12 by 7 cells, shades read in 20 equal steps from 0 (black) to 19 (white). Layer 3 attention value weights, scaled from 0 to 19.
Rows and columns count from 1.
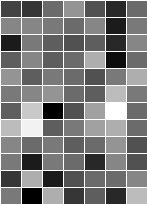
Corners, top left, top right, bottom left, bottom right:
5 8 9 14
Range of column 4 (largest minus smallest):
7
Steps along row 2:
same down down up down up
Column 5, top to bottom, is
6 10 7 13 6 7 12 12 8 3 8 7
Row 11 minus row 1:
-1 9 -6 -5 2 5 2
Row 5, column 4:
8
